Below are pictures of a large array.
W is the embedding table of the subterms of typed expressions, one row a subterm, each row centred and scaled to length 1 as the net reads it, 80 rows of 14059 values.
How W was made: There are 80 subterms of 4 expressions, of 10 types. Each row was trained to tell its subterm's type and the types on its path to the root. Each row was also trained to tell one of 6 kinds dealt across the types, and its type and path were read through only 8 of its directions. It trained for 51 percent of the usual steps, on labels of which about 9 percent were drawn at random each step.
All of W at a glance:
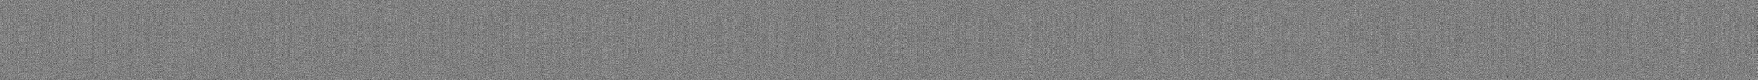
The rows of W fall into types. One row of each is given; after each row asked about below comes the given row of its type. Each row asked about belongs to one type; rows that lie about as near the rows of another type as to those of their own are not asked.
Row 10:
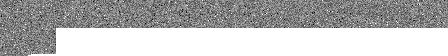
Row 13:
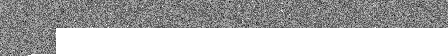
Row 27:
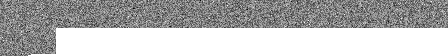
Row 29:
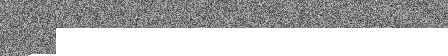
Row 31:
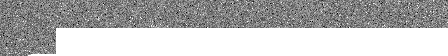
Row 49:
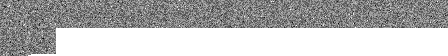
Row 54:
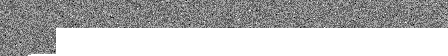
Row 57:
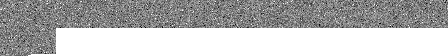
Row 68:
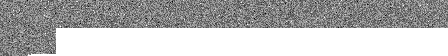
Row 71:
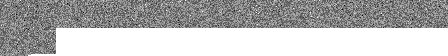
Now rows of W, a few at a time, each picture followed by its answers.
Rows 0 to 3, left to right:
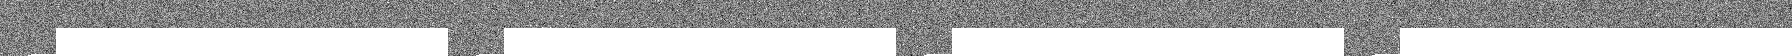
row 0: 68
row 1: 57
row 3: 13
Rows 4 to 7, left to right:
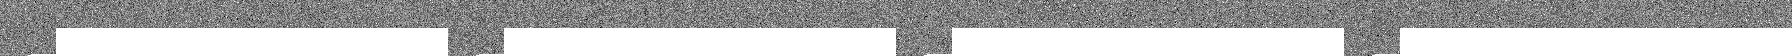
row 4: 29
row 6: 54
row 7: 31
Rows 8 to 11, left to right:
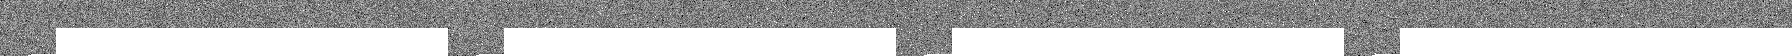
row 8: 27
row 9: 57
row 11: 68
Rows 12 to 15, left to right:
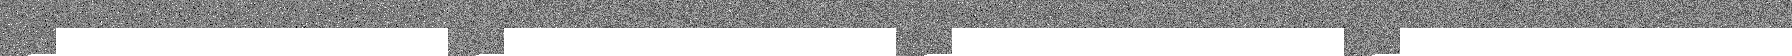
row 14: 27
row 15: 54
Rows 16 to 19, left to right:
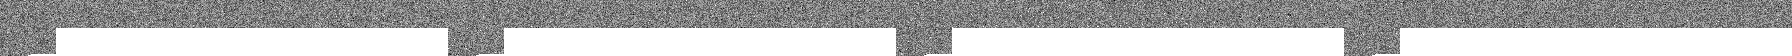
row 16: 49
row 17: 27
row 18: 49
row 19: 57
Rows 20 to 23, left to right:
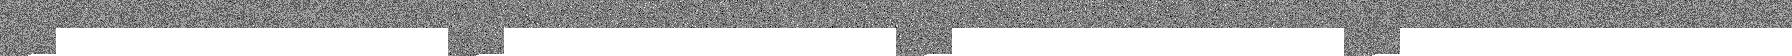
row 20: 57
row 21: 27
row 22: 29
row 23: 68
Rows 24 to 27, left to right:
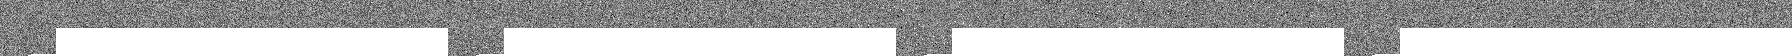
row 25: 27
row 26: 13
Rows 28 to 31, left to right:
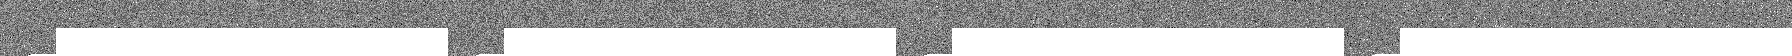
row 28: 57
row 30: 68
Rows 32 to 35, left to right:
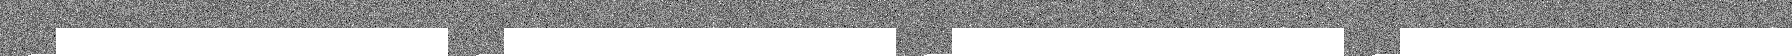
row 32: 49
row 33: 29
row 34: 49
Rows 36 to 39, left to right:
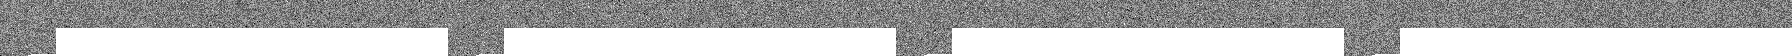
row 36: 68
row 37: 29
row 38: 29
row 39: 13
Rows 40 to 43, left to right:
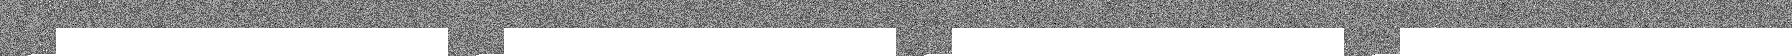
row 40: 13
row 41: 68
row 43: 54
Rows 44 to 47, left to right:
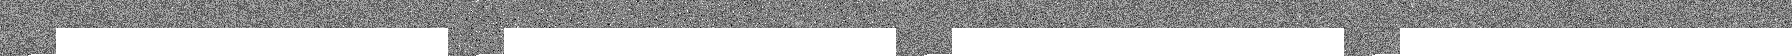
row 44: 68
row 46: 57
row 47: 49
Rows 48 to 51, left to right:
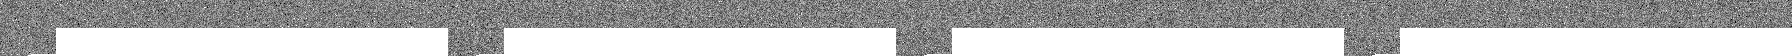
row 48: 54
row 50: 27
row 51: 27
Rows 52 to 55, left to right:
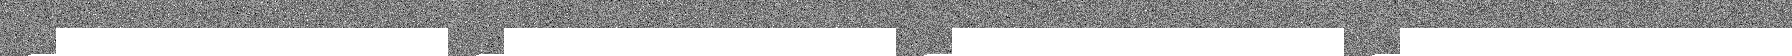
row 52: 27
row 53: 57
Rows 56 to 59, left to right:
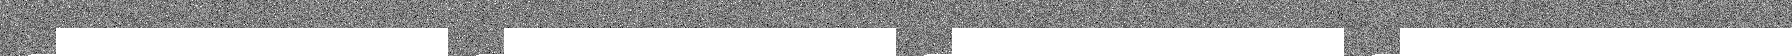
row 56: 49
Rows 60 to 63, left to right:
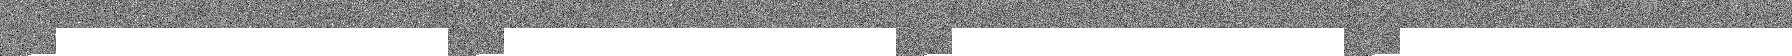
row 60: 13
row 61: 54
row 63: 10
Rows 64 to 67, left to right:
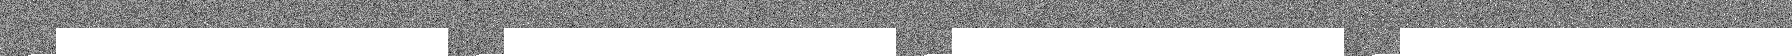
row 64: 57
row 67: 49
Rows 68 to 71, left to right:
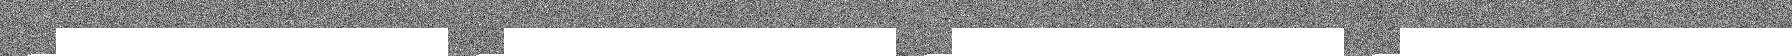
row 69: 29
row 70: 68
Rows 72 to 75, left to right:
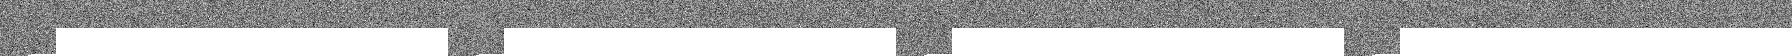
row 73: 13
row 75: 49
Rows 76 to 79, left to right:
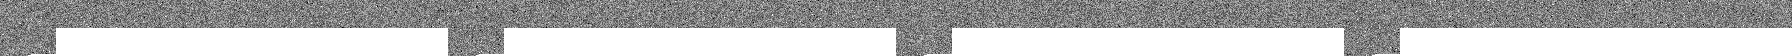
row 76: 13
